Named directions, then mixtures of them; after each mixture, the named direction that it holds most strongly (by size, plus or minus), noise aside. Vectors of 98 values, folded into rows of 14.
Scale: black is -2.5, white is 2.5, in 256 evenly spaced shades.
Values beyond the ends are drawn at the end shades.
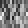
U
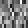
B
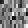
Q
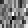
Q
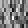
U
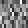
B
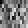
U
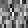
B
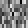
B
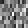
B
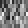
U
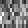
B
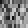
U
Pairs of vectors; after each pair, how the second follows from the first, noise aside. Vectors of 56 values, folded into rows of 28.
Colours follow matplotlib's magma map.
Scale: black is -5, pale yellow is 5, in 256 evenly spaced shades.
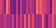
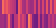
wrapped around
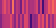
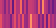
negated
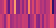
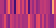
negated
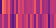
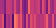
wrapped around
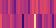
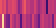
wrapped around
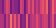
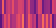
wrapped around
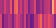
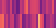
wrapped around
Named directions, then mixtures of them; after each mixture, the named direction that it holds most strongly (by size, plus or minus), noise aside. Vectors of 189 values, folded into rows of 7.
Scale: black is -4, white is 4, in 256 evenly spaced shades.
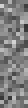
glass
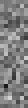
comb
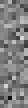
glass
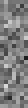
comb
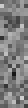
comb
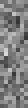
comb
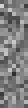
glass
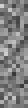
glass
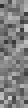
glass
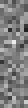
glass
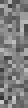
glass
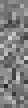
comb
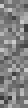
glass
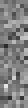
comb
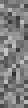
comb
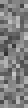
comb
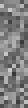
comb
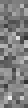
comb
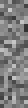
glass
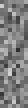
glass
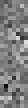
comb
